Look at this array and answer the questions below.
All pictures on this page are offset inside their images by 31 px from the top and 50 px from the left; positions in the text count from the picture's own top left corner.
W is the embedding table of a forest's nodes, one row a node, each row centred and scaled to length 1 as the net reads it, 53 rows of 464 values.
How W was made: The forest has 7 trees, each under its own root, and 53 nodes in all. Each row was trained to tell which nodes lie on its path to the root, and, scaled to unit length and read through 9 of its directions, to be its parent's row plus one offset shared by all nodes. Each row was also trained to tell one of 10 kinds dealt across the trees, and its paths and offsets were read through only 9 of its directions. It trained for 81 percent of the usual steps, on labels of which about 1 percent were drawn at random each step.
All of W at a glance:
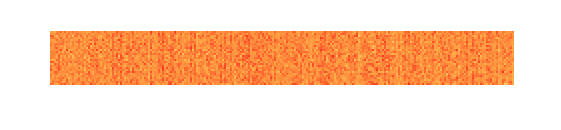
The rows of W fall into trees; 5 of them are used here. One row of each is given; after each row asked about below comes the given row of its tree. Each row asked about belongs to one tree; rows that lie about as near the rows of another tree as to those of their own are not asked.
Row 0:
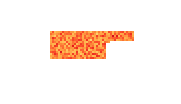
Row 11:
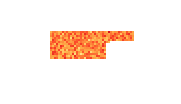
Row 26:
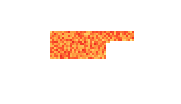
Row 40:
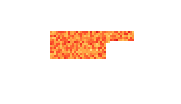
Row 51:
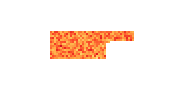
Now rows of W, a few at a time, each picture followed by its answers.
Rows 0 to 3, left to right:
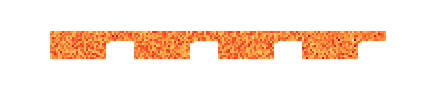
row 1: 51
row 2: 0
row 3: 11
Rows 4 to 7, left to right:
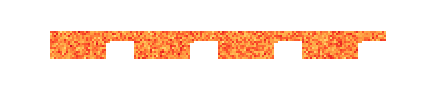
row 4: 11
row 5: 26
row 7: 40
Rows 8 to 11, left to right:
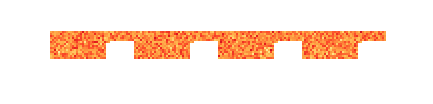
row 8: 40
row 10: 11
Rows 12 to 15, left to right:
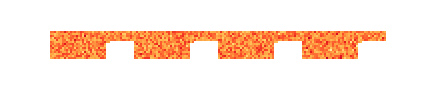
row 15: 11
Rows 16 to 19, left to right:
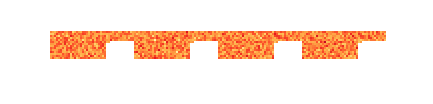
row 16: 0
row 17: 40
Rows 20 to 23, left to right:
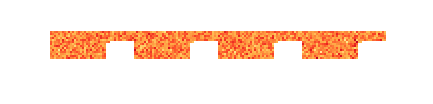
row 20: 51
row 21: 40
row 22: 51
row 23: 11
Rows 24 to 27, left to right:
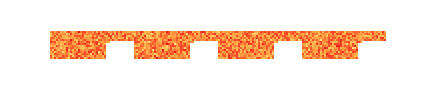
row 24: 26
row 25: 26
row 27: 40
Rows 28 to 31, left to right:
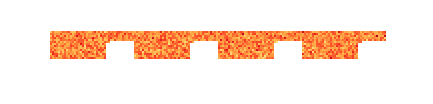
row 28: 26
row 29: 40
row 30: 11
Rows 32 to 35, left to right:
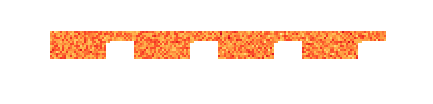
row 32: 26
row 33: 26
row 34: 26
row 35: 26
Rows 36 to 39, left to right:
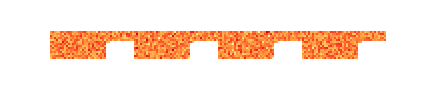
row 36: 0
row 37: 11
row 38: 11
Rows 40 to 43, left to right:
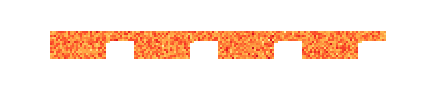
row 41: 51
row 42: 11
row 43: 40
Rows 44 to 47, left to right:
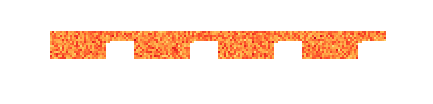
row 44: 26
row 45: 51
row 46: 40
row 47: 26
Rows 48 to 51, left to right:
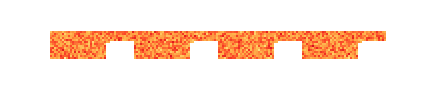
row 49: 40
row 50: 26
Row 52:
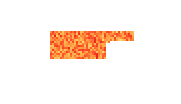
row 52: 51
